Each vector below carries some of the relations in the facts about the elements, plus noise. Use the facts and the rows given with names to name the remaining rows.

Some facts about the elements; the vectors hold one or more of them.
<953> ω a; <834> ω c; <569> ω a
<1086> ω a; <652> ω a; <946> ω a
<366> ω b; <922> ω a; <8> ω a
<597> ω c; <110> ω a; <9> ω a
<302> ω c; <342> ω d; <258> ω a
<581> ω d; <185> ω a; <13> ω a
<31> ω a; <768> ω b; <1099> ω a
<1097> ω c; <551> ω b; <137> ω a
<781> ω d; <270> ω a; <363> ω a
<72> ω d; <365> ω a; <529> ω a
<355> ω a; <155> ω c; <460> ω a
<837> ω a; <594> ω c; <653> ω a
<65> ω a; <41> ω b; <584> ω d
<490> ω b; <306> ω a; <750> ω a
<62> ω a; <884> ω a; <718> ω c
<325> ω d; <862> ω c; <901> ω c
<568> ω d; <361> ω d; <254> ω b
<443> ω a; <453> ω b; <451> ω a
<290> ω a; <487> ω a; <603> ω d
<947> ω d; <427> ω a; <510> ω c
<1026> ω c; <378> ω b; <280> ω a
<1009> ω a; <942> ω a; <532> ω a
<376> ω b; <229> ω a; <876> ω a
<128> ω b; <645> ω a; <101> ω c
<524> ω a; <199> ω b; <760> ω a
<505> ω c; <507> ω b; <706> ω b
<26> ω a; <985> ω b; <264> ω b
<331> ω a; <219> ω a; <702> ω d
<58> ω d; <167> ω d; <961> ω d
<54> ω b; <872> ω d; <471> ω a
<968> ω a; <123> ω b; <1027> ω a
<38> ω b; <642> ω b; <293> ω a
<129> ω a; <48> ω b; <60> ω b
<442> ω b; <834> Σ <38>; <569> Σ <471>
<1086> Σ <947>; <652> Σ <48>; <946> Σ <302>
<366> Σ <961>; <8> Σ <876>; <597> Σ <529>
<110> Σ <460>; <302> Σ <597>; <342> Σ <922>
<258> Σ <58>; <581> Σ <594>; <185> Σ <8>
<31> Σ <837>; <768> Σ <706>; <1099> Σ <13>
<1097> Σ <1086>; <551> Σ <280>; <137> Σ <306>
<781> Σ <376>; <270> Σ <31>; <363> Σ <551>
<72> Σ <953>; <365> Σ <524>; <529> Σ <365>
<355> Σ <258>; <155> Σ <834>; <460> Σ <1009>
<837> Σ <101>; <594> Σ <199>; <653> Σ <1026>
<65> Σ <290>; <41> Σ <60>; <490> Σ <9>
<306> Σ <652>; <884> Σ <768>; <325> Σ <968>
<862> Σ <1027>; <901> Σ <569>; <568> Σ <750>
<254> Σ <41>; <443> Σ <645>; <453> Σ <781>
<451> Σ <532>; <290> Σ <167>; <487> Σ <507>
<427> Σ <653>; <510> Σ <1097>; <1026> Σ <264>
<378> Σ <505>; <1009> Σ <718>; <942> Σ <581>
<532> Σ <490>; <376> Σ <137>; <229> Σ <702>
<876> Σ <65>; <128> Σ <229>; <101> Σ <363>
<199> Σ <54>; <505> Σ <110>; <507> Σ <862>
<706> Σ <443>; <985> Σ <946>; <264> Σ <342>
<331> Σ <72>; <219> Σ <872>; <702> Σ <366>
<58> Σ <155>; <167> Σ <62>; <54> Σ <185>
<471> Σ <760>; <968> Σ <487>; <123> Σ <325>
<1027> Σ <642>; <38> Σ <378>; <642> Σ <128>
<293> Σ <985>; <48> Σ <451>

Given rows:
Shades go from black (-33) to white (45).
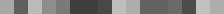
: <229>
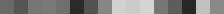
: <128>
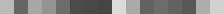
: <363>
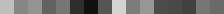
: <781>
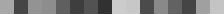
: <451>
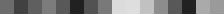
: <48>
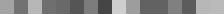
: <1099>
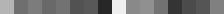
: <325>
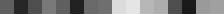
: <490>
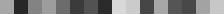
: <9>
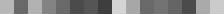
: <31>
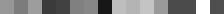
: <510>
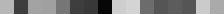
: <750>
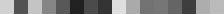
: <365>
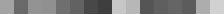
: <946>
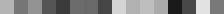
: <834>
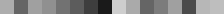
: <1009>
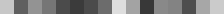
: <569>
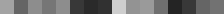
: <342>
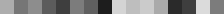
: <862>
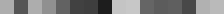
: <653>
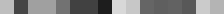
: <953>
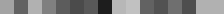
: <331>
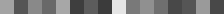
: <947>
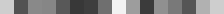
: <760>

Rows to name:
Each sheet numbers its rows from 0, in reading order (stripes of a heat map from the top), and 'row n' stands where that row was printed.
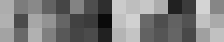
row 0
<302>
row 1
<443>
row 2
<427>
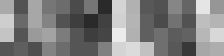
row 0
<1086>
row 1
<137>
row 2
<280>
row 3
<985>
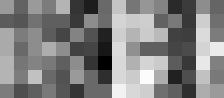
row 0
<961>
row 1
<254>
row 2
<505>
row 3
<62>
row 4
<718>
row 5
<594>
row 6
<507>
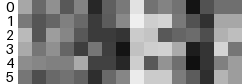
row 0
<58>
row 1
<551>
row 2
<652>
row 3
<1026>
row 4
<167>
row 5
<38>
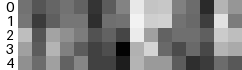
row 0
<378>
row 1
<60>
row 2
<13>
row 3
<884>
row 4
<568>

